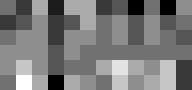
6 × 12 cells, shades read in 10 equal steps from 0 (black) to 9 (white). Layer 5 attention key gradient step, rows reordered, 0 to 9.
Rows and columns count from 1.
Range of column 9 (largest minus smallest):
6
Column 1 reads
4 2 4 5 5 4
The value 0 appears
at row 1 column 9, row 1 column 11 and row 6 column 4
